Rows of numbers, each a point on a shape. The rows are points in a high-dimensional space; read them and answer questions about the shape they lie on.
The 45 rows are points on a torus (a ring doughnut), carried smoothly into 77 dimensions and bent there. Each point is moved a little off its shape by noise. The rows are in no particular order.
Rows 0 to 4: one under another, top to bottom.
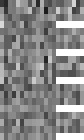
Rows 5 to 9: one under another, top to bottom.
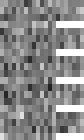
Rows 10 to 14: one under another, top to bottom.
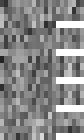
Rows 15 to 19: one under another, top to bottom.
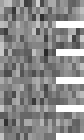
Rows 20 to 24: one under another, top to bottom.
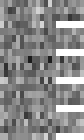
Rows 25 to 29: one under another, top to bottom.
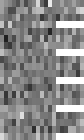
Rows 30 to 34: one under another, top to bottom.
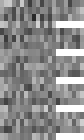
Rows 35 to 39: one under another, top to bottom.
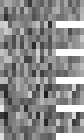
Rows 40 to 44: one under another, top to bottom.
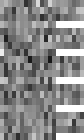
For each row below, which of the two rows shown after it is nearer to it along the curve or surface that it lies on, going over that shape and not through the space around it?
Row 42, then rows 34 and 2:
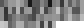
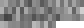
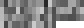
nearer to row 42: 34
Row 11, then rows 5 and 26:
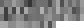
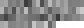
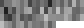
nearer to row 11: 26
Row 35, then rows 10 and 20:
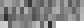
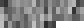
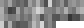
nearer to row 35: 20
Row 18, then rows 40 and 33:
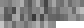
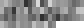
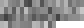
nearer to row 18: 33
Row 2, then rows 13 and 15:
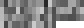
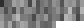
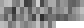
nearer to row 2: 13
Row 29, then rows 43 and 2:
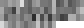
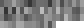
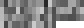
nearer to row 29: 43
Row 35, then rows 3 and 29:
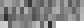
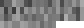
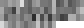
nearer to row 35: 3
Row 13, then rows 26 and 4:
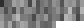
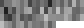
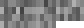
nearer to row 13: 4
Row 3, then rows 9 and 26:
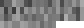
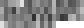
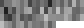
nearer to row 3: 26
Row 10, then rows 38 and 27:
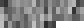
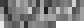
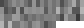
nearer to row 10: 38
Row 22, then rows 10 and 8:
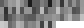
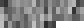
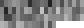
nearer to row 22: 8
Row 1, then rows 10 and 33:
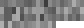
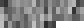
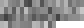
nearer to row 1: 33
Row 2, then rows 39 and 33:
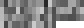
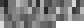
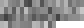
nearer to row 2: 39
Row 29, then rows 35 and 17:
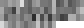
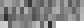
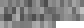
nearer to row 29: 17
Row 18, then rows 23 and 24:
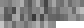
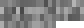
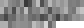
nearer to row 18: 23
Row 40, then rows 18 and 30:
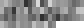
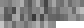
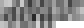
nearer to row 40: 30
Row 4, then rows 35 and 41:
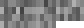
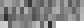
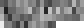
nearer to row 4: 41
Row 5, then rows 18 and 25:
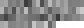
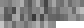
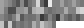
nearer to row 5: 25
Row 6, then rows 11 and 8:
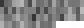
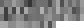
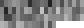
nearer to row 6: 11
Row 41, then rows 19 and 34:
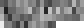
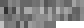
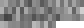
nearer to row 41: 19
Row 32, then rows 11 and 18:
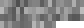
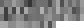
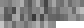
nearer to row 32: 18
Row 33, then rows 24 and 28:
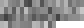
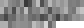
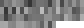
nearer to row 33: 24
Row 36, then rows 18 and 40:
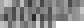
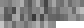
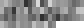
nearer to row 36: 40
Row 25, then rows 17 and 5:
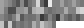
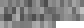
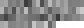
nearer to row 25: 5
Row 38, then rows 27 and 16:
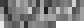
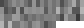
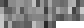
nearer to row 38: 16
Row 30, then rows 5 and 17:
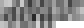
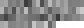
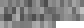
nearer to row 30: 5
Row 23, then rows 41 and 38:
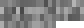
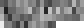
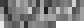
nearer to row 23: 41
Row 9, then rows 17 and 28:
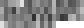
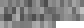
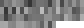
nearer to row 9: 17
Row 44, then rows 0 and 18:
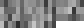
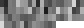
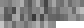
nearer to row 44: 0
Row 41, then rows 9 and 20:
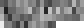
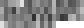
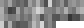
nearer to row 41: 20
